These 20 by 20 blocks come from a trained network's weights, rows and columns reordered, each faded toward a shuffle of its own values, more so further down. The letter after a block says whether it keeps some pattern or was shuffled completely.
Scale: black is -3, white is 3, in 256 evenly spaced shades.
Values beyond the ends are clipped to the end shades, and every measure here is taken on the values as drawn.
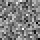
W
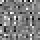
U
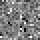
W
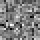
U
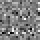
U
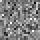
W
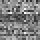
U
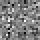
U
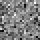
W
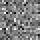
U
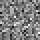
W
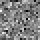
W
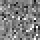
U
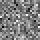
W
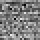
U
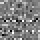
U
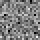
W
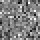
U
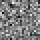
W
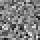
U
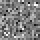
W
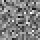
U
